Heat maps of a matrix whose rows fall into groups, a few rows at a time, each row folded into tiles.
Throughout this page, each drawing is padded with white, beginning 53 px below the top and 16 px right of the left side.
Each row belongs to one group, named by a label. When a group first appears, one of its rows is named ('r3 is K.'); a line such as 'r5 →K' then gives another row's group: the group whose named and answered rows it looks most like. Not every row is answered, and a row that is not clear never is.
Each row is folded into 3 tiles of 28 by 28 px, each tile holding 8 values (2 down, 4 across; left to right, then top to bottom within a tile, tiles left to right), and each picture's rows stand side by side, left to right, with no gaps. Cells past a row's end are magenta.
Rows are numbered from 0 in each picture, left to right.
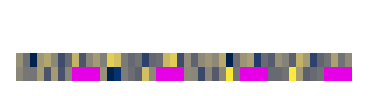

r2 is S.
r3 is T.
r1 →S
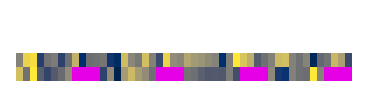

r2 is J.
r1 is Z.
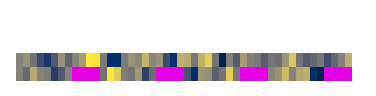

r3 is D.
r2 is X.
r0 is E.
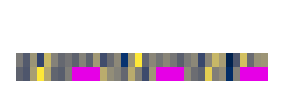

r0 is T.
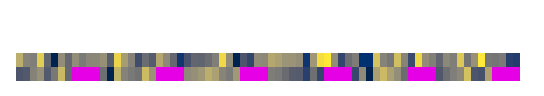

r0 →X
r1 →X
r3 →J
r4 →Z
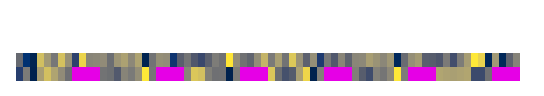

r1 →S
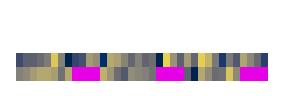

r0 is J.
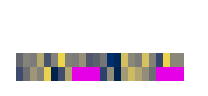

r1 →Z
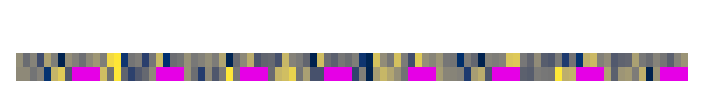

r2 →S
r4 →Z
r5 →E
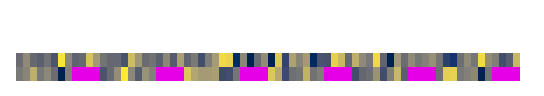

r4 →X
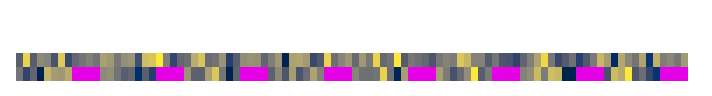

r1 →J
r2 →T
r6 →D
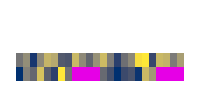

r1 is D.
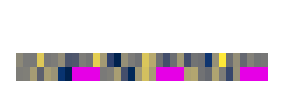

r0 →D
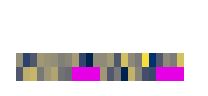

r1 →D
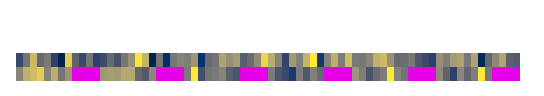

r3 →D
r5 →S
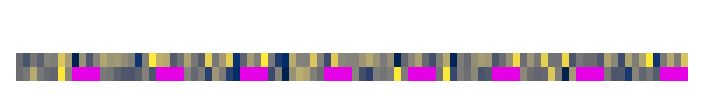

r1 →J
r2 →D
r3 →Z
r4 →S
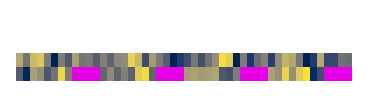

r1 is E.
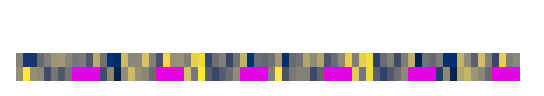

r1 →Z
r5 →Z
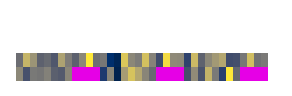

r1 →Z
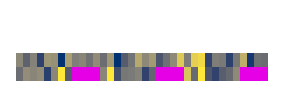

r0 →E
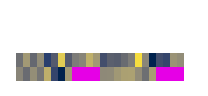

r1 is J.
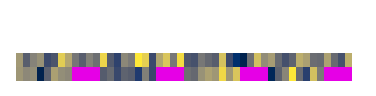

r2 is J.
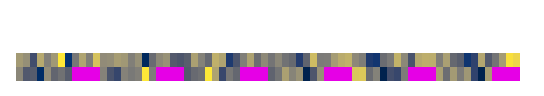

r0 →D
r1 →S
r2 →T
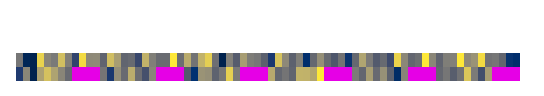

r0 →Z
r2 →X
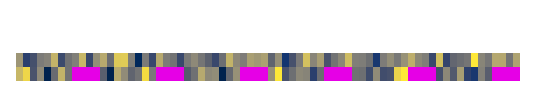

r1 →X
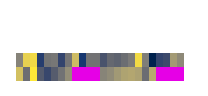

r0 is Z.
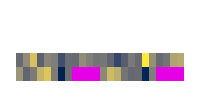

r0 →T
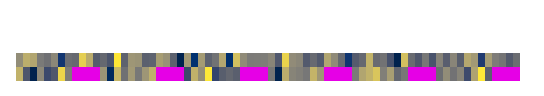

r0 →S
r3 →X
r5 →E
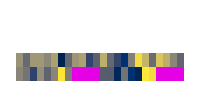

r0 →S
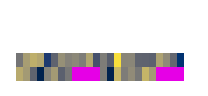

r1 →X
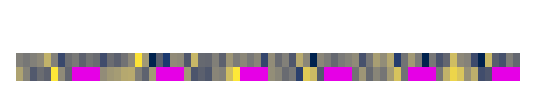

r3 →E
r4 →S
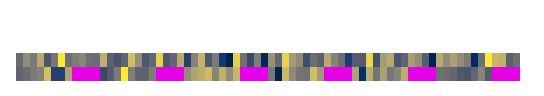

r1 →T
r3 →X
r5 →J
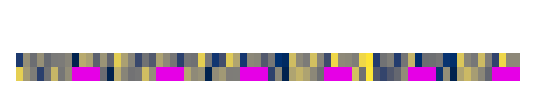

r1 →X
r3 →Z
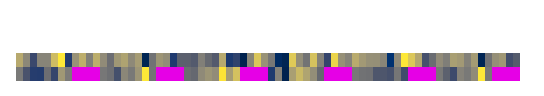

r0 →D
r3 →Z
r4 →J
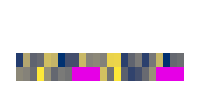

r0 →T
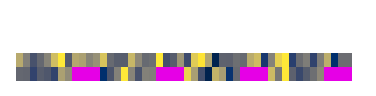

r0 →D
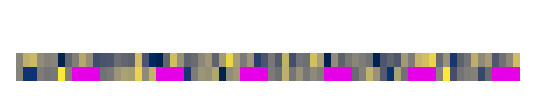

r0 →S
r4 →E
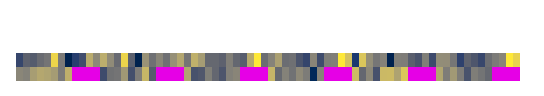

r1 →X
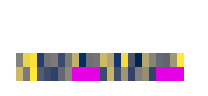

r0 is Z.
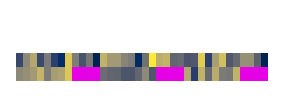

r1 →J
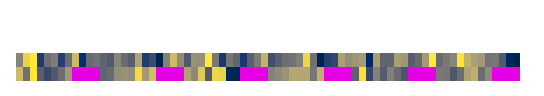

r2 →D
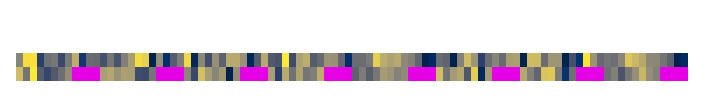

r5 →T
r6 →T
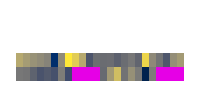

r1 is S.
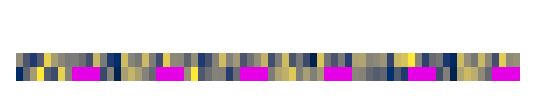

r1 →Z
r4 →J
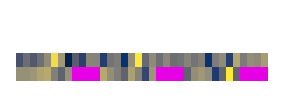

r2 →E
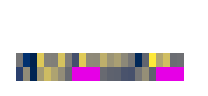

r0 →Z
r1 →J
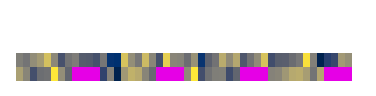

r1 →Z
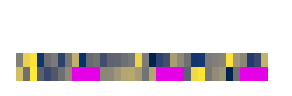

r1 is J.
